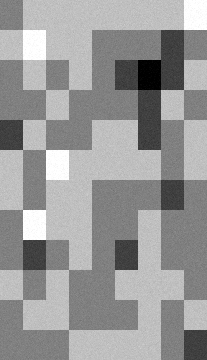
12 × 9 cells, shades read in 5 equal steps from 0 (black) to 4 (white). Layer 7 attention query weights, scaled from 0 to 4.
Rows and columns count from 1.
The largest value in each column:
3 4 4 3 3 3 3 3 4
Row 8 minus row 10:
-1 2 0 1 0 -1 0 -1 0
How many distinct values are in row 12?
3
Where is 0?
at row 3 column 7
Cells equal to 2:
47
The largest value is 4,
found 4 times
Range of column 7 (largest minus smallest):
3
